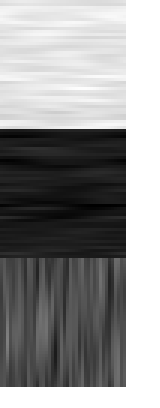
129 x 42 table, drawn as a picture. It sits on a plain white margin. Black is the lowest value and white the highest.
The table splits into 3 rows of 1 panel. Panel 1,1: very high, streaked across, faint in contrast. Panel 2,1: very low, streaked across, faint in contrast. Panel 3,1: low, streaked downward.
